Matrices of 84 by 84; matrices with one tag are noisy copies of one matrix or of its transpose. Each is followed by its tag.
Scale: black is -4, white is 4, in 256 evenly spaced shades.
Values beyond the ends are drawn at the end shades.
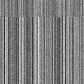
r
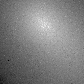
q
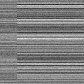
r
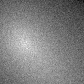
q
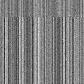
r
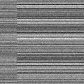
r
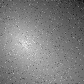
q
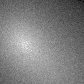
q
